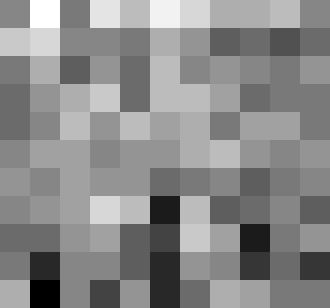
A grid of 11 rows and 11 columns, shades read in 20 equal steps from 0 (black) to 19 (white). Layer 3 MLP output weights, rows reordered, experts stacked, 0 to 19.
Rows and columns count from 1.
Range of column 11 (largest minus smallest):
7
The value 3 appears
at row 10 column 2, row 10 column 6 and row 11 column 6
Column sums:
111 113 120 128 114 103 134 118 95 105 99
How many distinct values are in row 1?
8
